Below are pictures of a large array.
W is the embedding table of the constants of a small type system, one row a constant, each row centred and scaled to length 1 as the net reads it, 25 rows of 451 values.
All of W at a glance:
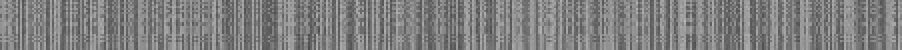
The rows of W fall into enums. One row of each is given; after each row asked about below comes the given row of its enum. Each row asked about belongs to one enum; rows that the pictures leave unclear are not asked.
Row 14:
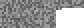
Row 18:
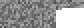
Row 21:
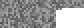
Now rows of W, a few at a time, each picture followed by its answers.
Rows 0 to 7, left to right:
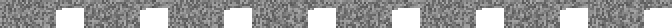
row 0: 14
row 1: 18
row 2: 14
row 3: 21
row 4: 18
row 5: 14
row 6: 18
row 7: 21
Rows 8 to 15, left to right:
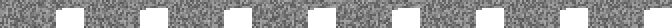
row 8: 21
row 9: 14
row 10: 14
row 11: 18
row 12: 18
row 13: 14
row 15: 14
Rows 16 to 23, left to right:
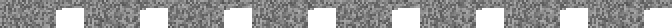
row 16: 14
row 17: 21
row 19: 21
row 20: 18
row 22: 21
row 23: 21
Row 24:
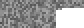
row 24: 21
